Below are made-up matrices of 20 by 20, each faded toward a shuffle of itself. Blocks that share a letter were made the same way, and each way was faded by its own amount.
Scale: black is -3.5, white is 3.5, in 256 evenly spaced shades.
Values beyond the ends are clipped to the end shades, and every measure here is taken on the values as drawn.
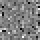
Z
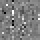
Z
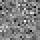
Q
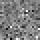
Q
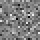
Q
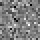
Z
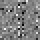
Z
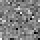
Q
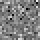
Q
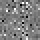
Z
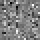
Z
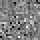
Q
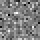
Q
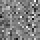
Z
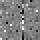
Z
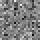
Z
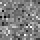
Q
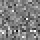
Q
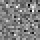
Q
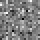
Z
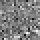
Q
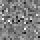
Q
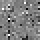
Z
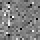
Z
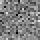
Q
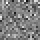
Q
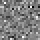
Q
